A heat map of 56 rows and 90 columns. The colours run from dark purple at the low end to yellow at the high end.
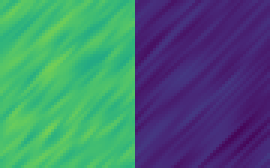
It is made of 1 by 2 panels. Panel 1,1: high, slanting up to the right, faint in contrast. Panel 1,2: very low, slanting up to the right, faint in contrast.
